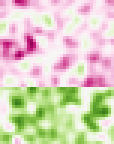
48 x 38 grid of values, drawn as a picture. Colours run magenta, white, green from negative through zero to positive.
Grain: blotchy. Lone odd cells: none. Ninth with the lowest average: top left. Seam: horizontal, 60% of the way down, the bottom part higher.
